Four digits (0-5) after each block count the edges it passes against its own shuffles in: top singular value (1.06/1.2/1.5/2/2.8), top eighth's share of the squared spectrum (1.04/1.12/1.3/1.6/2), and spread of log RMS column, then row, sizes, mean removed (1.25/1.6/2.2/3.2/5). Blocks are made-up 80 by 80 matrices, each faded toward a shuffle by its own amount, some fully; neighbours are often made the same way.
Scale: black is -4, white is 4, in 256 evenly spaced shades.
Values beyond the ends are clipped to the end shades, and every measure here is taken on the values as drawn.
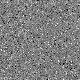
0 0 0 0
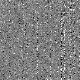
2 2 3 0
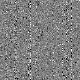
2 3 3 0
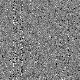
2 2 3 0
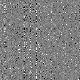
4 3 2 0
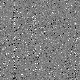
3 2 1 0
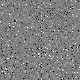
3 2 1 0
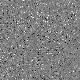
1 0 0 0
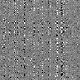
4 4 3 2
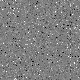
2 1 0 0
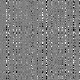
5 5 4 2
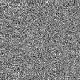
3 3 1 1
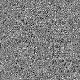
3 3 1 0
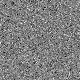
1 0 0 0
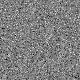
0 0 0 0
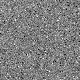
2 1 0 0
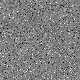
0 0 0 0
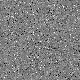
2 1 0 0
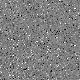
3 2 1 0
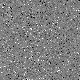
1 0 0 0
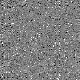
3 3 1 1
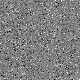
2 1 0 0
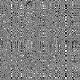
5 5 3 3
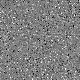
2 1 0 0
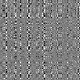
5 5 4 3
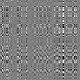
5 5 4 4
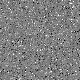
1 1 0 0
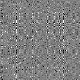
5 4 3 2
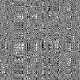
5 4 3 2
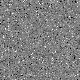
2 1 0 0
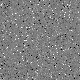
1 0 0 0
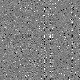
4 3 2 0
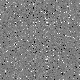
3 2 1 0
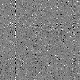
4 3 2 1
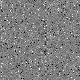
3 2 1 0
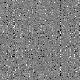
4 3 2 1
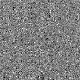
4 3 1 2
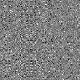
4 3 2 2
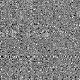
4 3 2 2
